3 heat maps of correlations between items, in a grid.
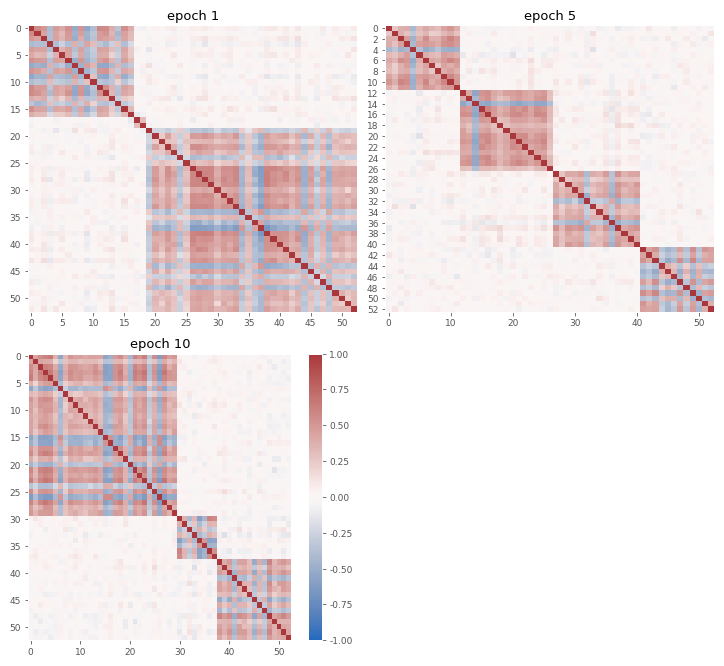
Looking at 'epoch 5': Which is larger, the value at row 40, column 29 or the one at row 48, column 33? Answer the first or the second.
the first
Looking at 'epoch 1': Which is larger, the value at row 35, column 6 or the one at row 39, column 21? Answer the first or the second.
the second
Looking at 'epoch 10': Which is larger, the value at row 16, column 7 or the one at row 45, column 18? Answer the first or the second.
the second
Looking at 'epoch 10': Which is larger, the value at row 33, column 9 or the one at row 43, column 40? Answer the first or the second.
the second
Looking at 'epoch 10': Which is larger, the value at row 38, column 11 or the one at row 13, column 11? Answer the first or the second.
the second
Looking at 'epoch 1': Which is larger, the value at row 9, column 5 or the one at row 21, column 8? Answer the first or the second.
the second
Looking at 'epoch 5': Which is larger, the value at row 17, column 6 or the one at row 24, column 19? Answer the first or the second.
the second
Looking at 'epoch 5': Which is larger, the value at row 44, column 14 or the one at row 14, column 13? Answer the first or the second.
the first
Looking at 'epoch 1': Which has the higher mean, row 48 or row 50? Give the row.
50
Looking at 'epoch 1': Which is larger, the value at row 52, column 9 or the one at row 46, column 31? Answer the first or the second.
the first
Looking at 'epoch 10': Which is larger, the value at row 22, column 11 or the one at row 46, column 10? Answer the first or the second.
the first
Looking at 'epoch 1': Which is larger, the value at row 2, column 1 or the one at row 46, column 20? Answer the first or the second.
the first
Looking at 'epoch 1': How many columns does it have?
53
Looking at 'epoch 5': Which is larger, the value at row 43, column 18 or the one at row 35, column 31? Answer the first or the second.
the second
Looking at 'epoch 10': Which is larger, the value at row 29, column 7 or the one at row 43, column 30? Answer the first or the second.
the first
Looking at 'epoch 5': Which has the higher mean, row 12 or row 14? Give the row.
12
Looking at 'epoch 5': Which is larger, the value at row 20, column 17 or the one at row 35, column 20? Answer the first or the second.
the first
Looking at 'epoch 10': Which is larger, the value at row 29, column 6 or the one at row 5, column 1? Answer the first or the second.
the second
